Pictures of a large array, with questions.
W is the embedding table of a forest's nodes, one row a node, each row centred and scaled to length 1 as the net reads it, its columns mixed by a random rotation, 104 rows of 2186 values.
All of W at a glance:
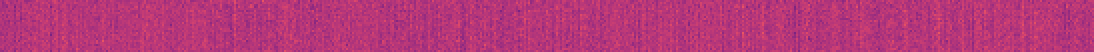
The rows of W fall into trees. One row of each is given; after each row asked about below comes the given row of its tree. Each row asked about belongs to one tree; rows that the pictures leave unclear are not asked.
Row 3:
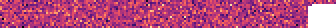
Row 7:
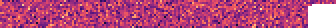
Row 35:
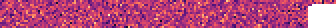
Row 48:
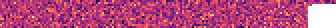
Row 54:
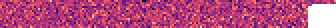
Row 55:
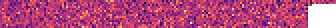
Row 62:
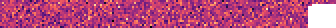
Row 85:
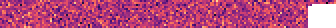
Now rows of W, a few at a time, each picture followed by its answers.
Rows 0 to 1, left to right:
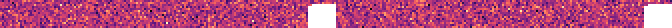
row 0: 7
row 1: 55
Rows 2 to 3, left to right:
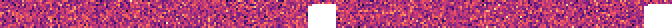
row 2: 7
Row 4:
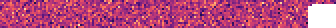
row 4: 62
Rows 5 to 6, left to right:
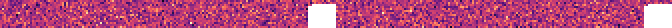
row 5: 55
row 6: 3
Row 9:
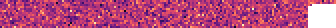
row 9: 35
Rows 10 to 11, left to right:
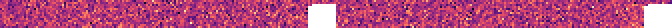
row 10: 55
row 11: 48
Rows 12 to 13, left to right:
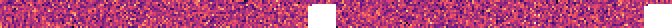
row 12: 48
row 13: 35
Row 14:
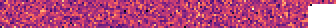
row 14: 35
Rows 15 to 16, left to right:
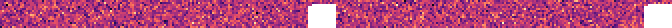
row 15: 35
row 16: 7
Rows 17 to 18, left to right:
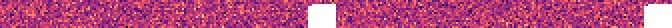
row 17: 35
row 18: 48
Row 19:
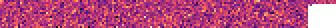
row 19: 3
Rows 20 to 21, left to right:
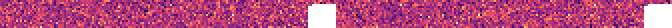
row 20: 54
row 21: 54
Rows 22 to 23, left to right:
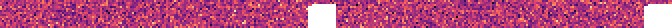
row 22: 54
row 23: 85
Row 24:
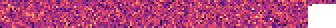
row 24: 35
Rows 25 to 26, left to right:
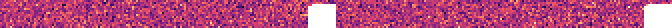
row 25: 62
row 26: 54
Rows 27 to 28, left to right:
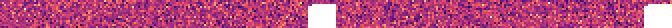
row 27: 62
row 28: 54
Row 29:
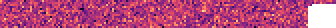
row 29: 3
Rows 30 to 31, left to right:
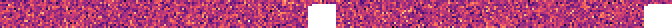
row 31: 3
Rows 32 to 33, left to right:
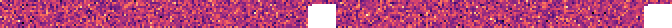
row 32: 3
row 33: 35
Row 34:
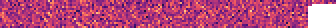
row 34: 55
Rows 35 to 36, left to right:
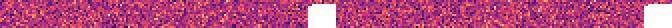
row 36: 3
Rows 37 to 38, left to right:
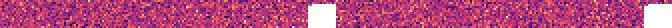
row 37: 54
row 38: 3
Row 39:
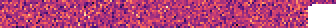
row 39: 62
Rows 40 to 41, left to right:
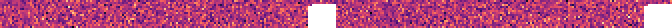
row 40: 48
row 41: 54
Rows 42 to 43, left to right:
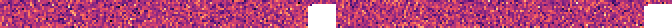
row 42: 48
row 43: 55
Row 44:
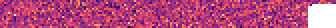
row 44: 48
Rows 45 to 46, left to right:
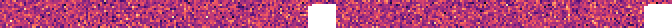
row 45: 62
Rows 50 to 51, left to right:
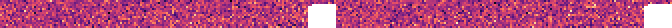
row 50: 54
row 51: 54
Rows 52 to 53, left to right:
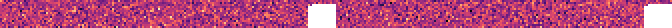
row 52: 3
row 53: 48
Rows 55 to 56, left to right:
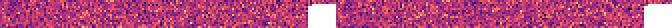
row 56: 55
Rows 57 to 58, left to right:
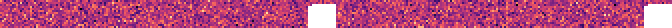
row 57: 3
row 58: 55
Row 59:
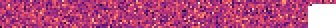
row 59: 35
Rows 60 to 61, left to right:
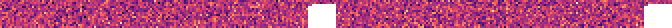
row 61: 55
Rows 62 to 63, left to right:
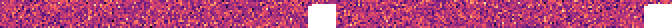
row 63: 7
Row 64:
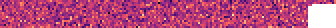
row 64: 54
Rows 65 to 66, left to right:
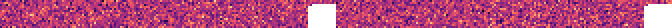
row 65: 35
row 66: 35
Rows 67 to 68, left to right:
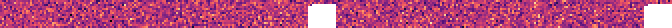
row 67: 48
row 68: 35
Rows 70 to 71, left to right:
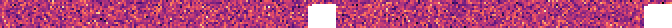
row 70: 55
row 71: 85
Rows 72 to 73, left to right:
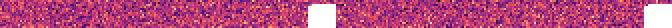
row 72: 54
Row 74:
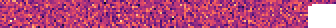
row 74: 62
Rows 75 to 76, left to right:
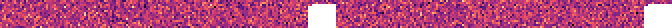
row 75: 62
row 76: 62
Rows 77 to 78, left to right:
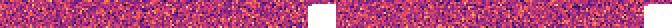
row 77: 54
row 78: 62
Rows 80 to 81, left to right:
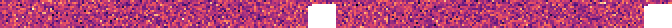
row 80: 85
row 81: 85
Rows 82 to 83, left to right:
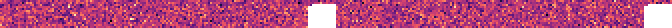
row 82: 48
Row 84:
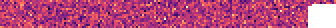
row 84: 54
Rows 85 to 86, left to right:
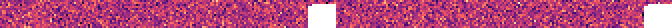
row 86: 7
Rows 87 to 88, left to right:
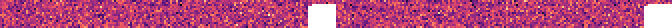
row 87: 55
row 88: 55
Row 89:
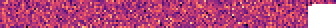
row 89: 55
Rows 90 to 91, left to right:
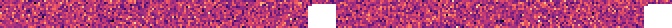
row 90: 62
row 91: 35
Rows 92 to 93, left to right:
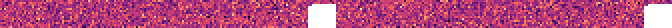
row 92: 54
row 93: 62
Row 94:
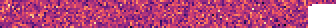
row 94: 35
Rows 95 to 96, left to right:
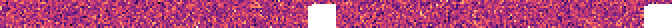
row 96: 62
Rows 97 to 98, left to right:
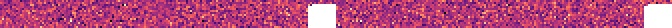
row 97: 48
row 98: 54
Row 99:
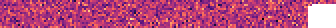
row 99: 48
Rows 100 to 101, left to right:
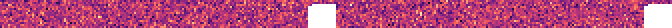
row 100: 35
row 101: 62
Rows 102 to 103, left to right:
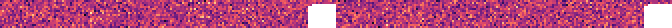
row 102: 35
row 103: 7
